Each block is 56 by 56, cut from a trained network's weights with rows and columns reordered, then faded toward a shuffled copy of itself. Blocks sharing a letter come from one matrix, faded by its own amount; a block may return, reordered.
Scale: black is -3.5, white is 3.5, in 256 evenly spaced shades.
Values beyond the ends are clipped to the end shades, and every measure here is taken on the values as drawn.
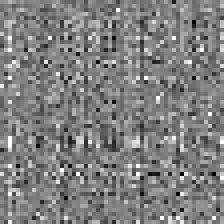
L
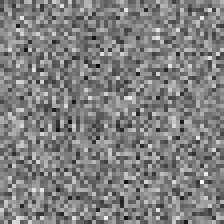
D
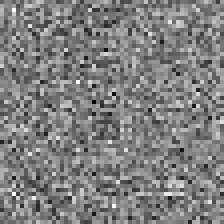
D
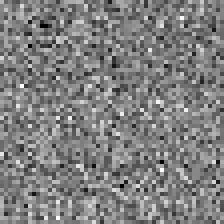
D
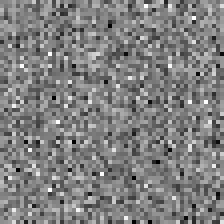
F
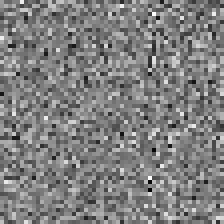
D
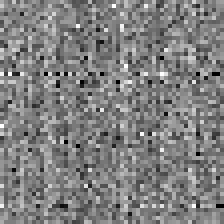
L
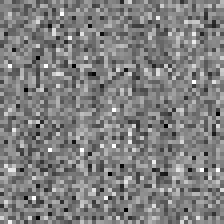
F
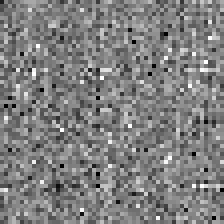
F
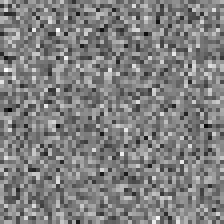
D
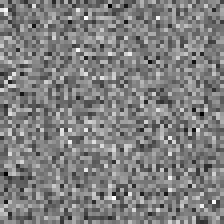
D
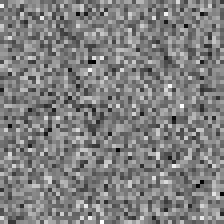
D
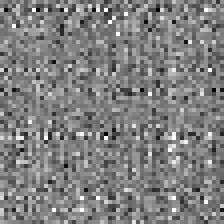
L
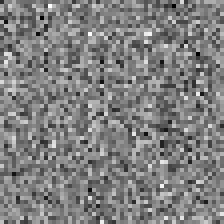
D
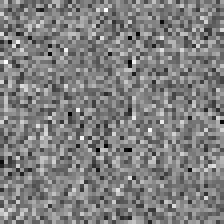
D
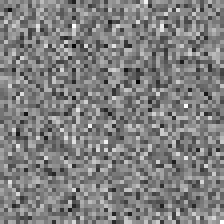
D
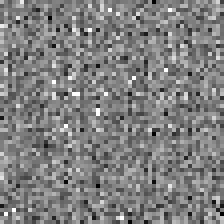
F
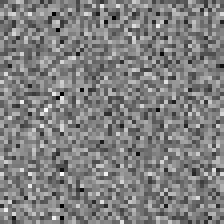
D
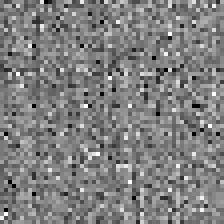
F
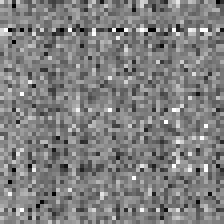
L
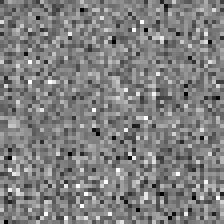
F
